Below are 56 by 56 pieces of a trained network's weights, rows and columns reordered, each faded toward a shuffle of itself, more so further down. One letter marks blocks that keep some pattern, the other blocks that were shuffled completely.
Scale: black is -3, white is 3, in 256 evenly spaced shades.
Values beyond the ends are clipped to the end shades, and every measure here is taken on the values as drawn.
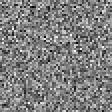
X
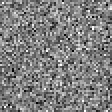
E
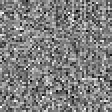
X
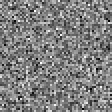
E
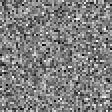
E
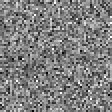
E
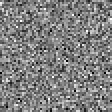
E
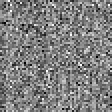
X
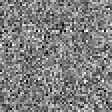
X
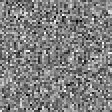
X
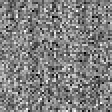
X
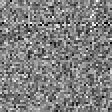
X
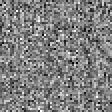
X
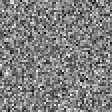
E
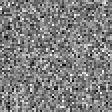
X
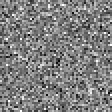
E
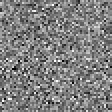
X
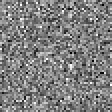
X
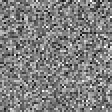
X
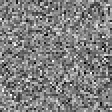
E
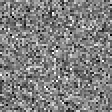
E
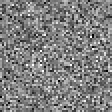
X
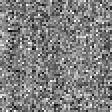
X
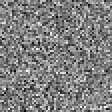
X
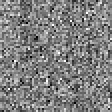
X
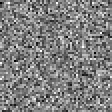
X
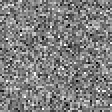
E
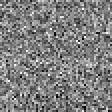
X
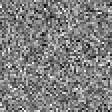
X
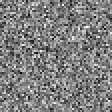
E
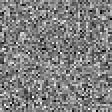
X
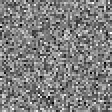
E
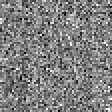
X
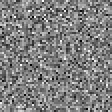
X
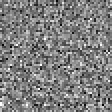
X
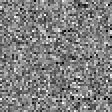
X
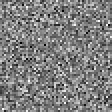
E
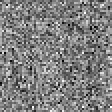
X
